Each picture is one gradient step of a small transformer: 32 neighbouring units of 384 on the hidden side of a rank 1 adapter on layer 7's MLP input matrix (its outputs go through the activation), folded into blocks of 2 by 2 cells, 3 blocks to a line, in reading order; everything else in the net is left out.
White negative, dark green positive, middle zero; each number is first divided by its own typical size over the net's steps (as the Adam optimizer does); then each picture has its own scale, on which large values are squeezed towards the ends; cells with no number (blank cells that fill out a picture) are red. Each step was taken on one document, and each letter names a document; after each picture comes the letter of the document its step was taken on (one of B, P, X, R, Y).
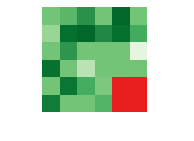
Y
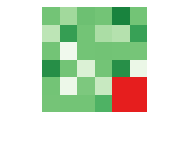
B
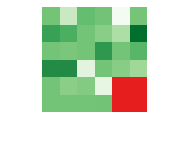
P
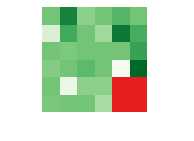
B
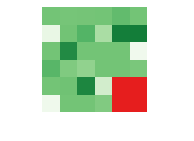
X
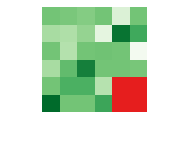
X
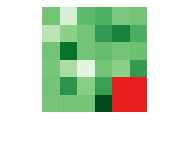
P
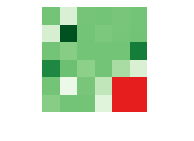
B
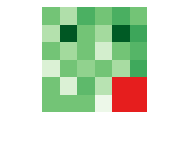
B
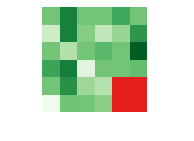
X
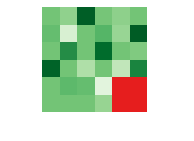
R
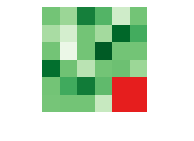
R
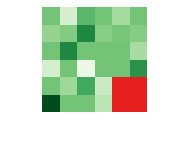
X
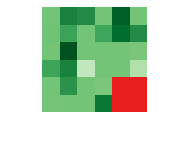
P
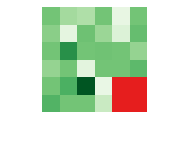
Y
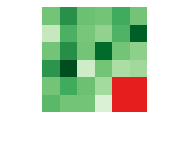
P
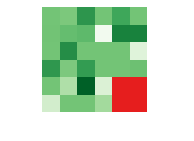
Y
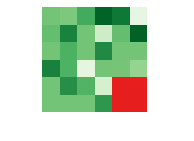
R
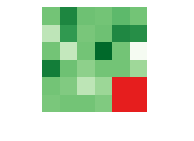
X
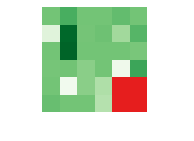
B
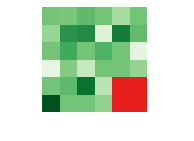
Y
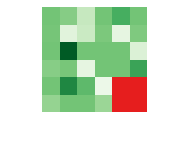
Y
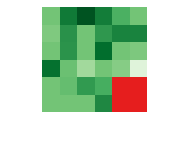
R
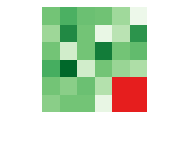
P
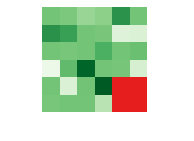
P
